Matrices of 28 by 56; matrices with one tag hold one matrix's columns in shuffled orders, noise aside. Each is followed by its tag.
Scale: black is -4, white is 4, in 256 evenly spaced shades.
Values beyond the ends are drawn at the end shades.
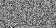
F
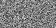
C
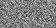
C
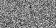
F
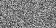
F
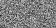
C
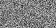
F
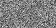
F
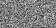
C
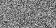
F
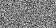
F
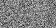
F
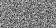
C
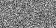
F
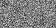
F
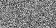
F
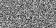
C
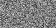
F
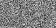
F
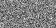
C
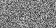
C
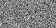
C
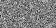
C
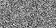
F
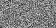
F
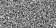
C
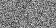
F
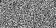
F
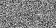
F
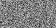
F
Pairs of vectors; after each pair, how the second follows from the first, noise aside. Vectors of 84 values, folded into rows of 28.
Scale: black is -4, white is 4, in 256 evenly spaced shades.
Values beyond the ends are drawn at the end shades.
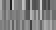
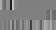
partly zeroed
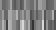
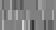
partly zeroed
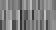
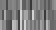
negated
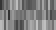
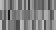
sign-scrambled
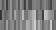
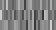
sign-scrambled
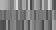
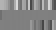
partly zeroed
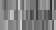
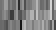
negated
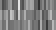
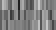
negated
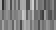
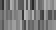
sign-scrambled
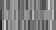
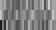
sign-scrambled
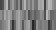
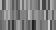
sign-scrambled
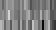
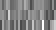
sign-scrambled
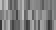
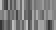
sign-scrambled
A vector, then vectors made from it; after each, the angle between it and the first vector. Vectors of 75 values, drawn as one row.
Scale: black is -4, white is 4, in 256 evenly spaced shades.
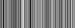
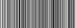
partly opposed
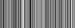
nearly parallel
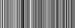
nearly opposite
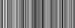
partly opposed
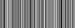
partly aligned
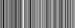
nearly parallel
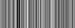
orthogonal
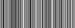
nearly parallel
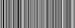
partly aligned
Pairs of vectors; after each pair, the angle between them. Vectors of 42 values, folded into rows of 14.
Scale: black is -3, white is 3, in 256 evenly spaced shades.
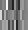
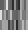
nearly parallel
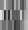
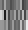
partly aligned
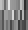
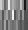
nearly parallel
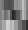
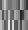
orthogonal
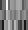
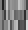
partly aligned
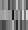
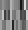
orthogonal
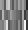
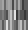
partly aligned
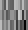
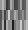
partly opposed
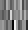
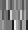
nearly parallel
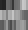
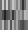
partly opposed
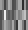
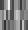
orthogonal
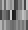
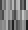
partly aligned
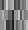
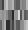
nearly parallel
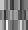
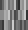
partly opposed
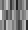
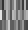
partly aligned
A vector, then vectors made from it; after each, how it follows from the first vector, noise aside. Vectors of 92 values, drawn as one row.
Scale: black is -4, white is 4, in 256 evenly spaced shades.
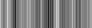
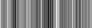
copied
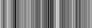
copied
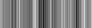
reversed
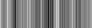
copied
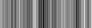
reversed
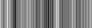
copied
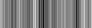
reversed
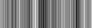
reversed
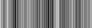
copied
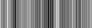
copied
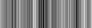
reversed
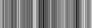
reversed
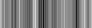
reversed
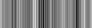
reversed
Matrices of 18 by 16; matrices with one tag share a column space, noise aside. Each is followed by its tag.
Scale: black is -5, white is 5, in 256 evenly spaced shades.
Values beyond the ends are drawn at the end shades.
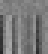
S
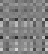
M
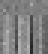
S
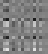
M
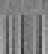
S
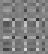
M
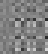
M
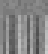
S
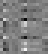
M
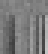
S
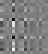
M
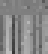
S
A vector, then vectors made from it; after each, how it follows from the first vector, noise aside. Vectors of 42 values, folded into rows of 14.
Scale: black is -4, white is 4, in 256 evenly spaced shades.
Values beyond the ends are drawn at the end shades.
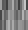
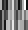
scaled up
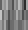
negated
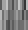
negated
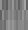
shrunk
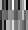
scaled up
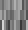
reversed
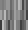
reversed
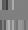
partly zeroed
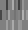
partly zeroed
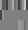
partly zeroed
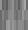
shrunk
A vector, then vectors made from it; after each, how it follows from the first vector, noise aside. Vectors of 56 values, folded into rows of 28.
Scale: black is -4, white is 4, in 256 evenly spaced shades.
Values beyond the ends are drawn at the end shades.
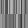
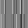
partly zeroed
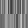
negated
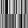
scaled up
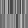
negated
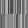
negated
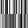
scaled up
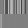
partly zeroed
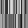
scaled up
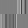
partly zeroed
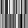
scaled up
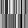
scaled up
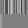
partly zeroed
